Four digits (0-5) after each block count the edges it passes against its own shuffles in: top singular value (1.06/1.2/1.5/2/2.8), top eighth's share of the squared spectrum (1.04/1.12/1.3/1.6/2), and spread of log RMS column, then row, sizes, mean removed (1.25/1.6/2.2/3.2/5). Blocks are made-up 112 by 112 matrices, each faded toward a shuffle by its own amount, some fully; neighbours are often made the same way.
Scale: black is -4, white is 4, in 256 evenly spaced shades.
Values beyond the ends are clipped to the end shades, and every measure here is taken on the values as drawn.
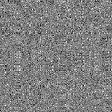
4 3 2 2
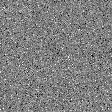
1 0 0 0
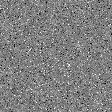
0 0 0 0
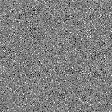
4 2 1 1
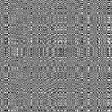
5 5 4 4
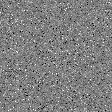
0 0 0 0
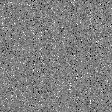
1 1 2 0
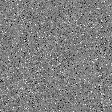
0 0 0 0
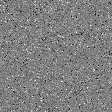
0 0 0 0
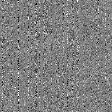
2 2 4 0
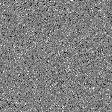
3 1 0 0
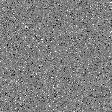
2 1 0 0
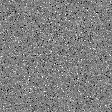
2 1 0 0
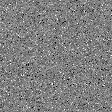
2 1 0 0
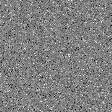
0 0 0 0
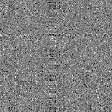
4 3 2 2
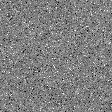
0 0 0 0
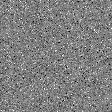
1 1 0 0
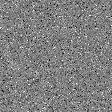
0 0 0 0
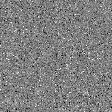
3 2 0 1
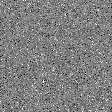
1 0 0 0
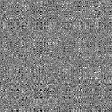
4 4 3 3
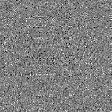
4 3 2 2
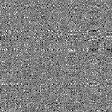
4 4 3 3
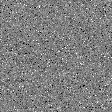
0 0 0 1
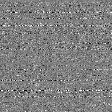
2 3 0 4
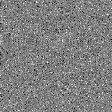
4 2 1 1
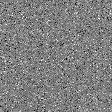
2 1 0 0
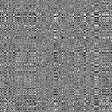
5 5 4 4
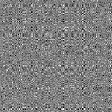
5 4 3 3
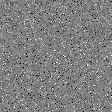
2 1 0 0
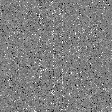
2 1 2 0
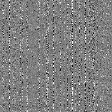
2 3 4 0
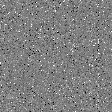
1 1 1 0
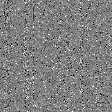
1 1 2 0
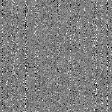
2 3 4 0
